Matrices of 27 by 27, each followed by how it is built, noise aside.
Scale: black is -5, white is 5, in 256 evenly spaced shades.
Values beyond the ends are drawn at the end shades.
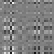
low rank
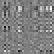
low rank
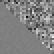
upper triangular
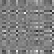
low rank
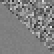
upper triangular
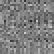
low rank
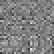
low rank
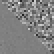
upper triangular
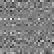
low rank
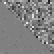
upper triangular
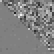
upper triangular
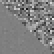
upper triangular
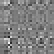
low rank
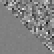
upper triangular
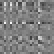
low rank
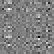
low rank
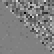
upper triangular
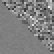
upper triangular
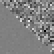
upper triangular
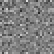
low rank
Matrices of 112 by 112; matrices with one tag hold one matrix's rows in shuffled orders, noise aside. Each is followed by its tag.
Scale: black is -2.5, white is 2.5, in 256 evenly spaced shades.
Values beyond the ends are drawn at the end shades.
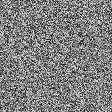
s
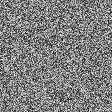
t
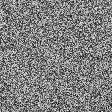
t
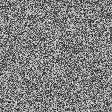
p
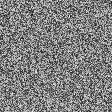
t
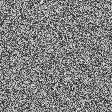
t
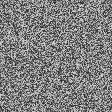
s
